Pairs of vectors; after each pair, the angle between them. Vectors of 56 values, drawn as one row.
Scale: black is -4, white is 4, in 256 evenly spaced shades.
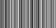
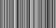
partly opposed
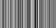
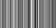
nearly parallel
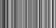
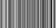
nearly opposite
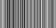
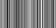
partly aligned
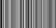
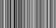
orthogonal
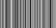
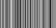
nearly parallel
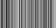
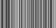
nearly parallel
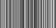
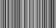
nearly opposite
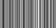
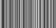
nearly parallel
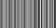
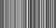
partly aligned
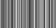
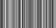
orthogonal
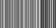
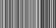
nearly parallel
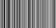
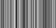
partly opposed
